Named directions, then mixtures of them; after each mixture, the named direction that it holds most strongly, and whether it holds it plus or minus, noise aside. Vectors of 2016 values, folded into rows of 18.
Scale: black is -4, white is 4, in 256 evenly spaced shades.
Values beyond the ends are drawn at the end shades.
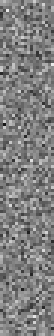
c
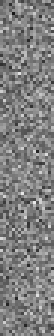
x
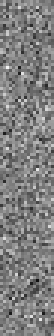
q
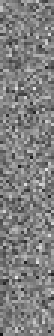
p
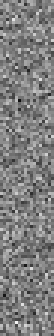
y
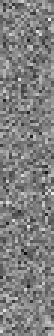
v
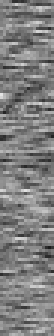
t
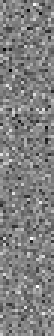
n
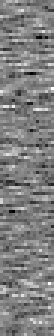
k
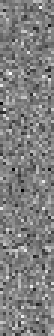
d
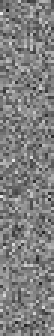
y, minus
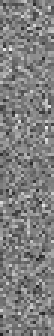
n, minus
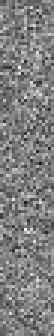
q, minus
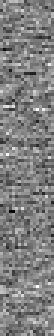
k, plus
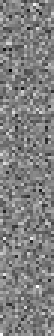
n, plus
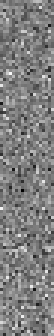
d, plus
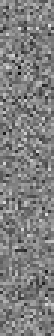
q, plus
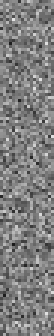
y, plus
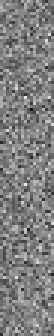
p, plus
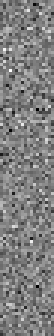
n, minus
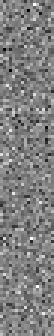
n, plus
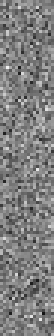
q, plus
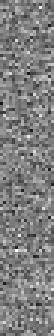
d, plus
